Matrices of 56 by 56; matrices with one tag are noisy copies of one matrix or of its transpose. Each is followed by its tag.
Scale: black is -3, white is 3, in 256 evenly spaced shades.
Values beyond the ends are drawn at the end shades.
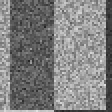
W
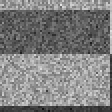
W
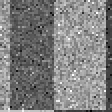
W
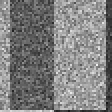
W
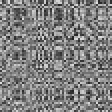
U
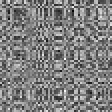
U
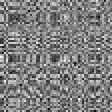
U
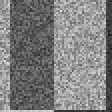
W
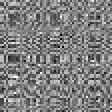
U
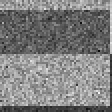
W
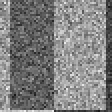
W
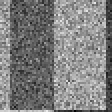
W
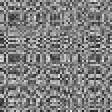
U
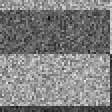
W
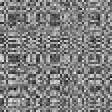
U
